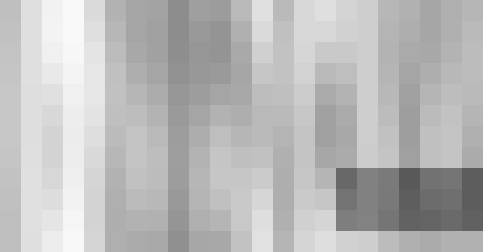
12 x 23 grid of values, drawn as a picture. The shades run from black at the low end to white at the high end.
The bottom right is the ninth with the lowest average. An odd patch, lower than its surroundings, sits in the bottom right. On average the colour sits 70% of the way up the scale. Values change most from cell to cell in the bottom right.
